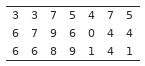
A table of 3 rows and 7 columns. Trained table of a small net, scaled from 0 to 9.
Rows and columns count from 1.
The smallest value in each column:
3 3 7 5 0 4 1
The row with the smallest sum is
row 1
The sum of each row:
34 36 35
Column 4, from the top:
5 6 9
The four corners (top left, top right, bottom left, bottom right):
3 5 6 1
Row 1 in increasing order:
3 3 4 5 5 7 7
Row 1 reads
3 3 7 5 4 7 5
